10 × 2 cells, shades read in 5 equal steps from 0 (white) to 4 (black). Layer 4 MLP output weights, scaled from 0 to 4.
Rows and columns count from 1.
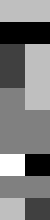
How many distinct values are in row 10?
2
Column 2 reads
1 4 1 1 1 2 2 4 2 3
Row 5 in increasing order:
1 2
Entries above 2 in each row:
0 2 1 1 0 0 0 1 0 1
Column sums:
20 21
